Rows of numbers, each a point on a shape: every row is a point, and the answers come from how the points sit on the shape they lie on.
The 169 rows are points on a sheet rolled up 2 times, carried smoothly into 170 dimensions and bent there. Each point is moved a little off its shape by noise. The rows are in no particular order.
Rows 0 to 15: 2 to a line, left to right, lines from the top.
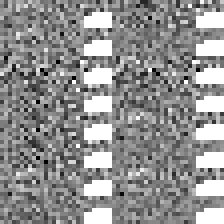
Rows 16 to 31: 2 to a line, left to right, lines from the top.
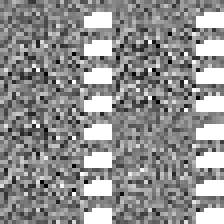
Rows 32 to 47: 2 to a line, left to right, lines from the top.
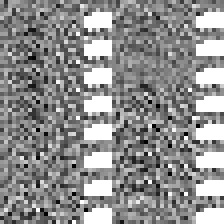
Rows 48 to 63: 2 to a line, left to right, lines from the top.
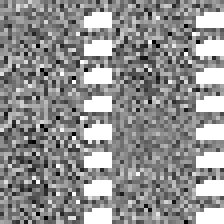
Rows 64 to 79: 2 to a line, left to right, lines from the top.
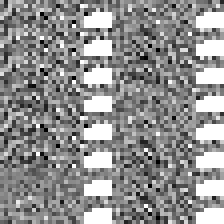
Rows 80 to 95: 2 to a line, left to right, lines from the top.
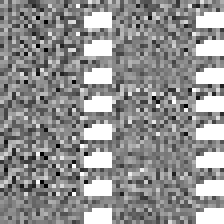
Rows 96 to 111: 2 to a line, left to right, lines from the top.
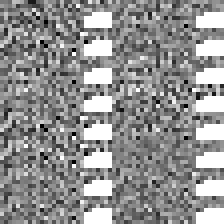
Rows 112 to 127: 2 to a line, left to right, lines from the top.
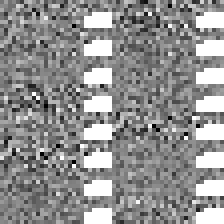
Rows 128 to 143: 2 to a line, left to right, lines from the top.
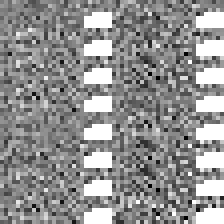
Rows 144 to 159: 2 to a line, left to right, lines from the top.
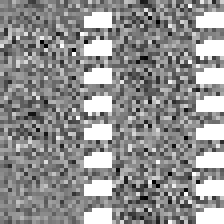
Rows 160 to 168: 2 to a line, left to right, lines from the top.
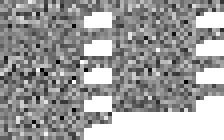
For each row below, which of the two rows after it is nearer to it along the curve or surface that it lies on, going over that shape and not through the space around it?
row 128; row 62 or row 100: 100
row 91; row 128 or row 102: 128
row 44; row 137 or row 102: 137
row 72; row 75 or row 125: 75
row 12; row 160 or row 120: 160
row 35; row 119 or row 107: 107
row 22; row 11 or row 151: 11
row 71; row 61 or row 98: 61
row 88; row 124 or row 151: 124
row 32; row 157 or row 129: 129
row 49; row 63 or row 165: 165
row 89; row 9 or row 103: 9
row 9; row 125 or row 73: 73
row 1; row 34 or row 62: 34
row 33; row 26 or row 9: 9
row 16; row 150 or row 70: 150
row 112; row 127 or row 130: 130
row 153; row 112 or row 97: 112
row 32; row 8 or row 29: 29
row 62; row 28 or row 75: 75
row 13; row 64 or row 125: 125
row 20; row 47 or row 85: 47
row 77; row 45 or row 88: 45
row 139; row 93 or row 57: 93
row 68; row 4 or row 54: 4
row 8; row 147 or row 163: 163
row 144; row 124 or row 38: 124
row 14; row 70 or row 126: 126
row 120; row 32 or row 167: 32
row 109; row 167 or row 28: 167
